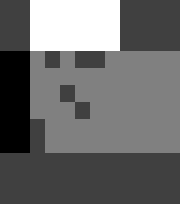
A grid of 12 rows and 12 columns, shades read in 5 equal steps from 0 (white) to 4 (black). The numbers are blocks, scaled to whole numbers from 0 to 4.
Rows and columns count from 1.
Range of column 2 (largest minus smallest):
1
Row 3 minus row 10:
0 0 -3 -3 -3 -3 -3 -3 0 0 0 0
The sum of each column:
42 42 23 22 22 23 22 21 30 30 30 30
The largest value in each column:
4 4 3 3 3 3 3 3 3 3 3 3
